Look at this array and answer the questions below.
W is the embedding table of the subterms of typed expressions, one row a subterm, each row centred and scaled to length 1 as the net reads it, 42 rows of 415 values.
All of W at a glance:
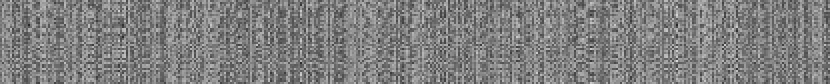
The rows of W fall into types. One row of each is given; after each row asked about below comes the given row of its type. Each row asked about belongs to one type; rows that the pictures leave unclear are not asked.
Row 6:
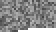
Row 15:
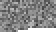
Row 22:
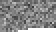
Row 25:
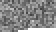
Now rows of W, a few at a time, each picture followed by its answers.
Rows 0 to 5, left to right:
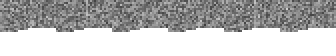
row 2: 15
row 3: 15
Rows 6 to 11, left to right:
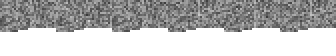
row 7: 25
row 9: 6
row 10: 15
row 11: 6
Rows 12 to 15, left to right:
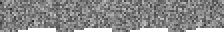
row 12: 22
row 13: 6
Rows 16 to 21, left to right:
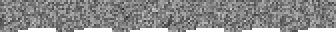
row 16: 6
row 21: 6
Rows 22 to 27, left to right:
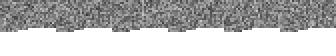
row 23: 25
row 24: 6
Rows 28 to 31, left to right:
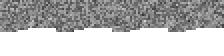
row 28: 15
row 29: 6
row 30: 25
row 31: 15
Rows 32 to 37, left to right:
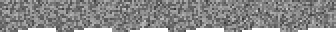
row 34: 15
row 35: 6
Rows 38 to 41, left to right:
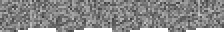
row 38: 15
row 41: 6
